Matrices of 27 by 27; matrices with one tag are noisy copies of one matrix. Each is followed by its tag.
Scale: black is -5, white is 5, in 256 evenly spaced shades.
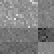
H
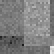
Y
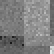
Y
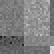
Y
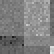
Y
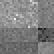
H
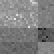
H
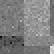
Y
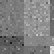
Y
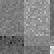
Y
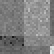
Y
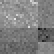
H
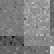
Y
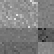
H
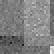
Y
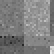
Y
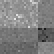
H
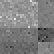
H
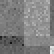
Y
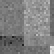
Y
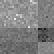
H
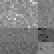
H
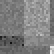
Y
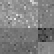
H
